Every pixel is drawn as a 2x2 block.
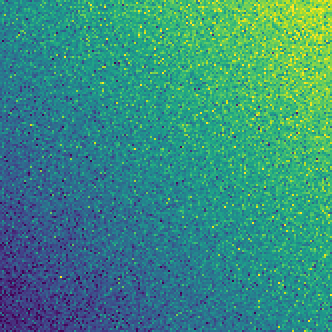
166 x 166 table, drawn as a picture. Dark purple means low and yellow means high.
There is an overall slope up to the top right. The halves do not mirror each other. The top right is the ninth with the highest average. The bottom left is the ninth with the lowest average.
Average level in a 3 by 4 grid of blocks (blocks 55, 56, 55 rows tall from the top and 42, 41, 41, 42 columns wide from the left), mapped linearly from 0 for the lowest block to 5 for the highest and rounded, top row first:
2345
1234
0123
